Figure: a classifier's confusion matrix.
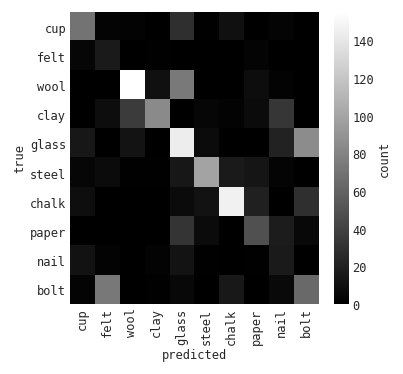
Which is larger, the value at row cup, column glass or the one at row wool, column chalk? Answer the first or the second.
the first
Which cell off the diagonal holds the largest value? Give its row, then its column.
glass, bolt
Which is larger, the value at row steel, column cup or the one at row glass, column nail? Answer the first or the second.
the second
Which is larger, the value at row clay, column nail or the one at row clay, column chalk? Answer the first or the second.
the first
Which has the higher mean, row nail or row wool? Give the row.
wool
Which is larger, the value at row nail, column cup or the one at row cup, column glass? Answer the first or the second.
the second
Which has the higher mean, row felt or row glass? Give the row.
glass
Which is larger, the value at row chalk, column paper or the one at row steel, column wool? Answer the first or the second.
the first
